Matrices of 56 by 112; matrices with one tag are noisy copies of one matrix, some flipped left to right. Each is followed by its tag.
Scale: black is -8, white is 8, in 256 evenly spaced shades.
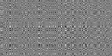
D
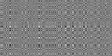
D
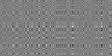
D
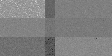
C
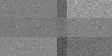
C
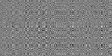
D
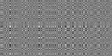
D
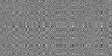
D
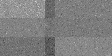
C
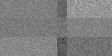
C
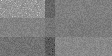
C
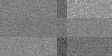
C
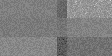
C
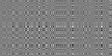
D
